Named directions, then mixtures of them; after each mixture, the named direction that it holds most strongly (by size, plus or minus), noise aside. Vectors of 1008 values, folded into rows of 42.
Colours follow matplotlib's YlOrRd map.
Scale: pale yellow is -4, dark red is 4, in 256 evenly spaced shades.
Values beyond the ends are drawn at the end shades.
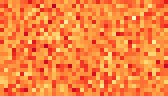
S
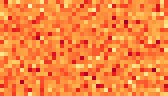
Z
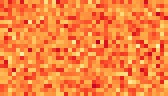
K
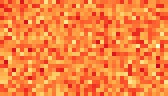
K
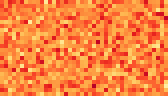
K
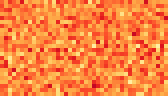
K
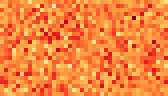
S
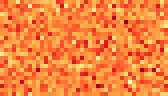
Z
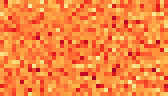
Z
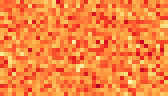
K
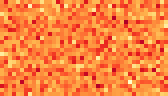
Z
